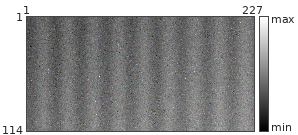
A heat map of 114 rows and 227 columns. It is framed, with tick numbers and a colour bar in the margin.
Values rise toward the bottom right. Upright stripes repeat 9 times across the table. No row or column stands out. The histogram is bell-shaped.
